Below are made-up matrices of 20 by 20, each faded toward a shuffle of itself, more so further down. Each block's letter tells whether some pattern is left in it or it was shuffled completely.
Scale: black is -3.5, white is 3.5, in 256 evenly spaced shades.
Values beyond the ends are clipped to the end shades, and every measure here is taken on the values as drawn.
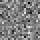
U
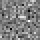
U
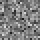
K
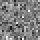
U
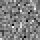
K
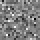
K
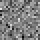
K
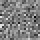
U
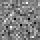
K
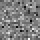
K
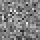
U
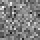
U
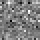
U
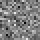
U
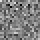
K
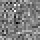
U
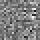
U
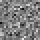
U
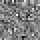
U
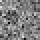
U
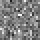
U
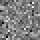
K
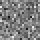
K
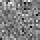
U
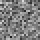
U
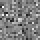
U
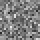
K
